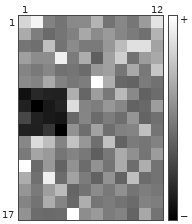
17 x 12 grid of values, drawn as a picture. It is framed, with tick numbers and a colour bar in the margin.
Mirror symmetry: none. Ninth with the lowest average: middle left. Odd patch: lower, in the middle left. Average level on the scale: 50%.
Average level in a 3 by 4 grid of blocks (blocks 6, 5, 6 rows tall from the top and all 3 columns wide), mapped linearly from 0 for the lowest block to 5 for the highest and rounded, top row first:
5 4 5 5 | 0 3 4 3 | 5 4 4 4
